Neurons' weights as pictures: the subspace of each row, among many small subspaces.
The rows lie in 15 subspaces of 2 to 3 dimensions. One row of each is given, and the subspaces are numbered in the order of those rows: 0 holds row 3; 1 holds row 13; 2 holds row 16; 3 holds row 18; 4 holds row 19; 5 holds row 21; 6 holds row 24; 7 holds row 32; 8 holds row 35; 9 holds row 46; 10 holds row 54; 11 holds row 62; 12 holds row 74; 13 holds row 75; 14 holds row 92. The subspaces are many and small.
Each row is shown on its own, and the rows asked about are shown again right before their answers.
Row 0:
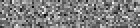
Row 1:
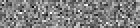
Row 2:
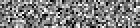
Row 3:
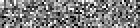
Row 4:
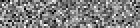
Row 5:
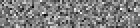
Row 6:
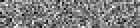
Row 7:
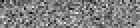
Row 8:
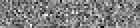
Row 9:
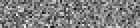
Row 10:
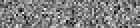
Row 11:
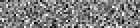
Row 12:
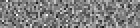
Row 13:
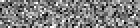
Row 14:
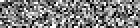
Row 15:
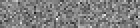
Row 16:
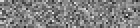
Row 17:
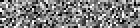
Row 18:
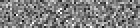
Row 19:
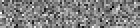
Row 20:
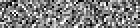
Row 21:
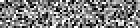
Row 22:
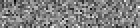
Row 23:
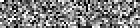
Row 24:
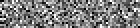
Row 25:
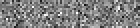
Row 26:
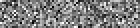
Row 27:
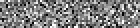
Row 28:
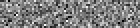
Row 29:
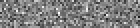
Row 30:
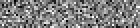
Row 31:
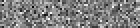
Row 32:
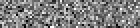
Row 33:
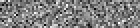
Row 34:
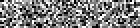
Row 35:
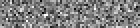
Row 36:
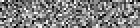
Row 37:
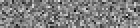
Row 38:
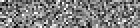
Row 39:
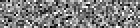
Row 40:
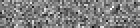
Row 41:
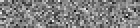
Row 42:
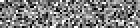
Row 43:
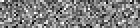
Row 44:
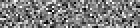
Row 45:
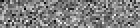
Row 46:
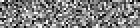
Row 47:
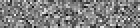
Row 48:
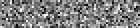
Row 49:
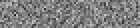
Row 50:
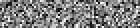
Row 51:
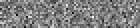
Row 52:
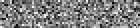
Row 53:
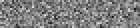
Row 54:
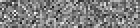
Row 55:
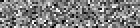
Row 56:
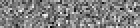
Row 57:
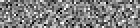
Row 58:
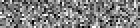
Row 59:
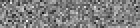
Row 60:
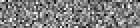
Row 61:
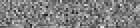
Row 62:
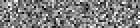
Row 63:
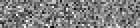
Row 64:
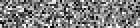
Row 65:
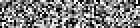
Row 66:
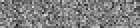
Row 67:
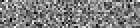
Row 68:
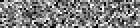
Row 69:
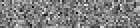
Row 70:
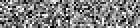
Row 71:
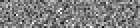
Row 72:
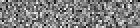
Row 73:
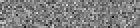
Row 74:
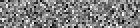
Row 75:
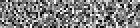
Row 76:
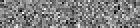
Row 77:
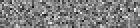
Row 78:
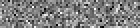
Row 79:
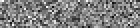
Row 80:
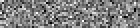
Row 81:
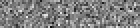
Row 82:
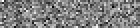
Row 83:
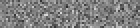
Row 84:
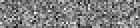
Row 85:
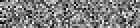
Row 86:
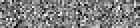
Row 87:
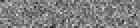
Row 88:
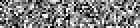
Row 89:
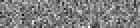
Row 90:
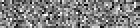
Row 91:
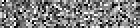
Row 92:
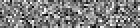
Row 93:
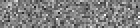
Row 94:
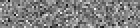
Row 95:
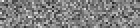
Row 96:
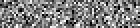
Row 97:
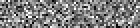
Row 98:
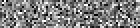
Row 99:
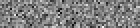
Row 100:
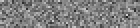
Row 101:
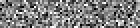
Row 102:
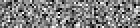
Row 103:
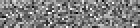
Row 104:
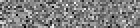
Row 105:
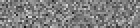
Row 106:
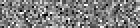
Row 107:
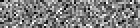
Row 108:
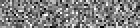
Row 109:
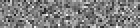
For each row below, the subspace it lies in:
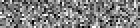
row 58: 14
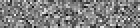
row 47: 14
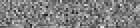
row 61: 13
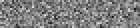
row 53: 6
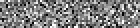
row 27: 12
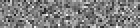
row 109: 14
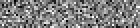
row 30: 0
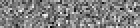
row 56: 2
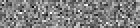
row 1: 5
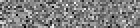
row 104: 7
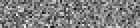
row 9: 7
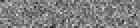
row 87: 1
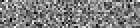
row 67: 13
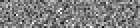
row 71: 3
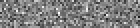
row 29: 11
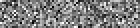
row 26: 10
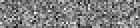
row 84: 11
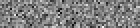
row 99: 3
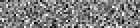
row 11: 12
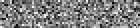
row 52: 8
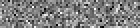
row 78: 4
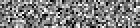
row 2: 3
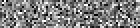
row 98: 5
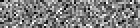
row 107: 3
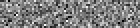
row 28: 14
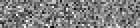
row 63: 7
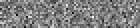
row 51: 6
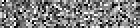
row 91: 5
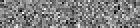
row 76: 10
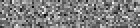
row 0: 8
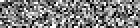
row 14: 1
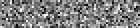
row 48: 8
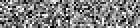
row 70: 6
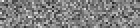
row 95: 8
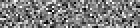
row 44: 0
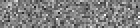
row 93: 11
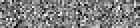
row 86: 12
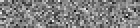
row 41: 2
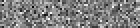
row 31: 1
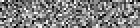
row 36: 9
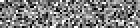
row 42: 5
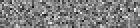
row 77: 6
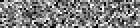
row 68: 1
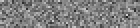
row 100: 2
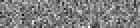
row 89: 14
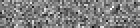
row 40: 4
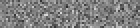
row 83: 12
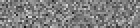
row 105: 8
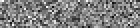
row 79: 0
